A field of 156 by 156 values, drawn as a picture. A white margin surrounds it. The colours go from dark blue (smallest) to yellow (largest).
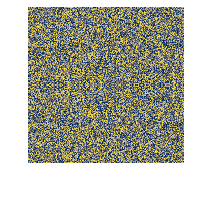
The values spread evenly over their range. No overall slope runs across the table. There are no regular stripes. Fine speckle covers the field. The top and bottom halves mirror each other. No row or column stands out.
